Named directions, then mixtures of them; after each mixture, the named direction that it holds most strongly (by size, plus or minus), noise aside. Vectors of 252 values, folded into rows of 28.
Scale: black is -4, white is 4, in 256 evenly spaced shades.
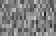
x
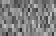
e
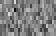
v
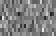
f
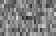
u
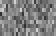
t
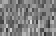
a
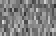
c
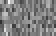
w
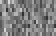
w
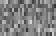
c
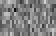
c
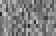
t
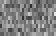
u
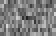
u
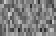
v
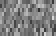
a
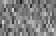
c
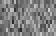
v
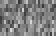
a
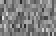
f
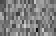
t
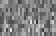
a
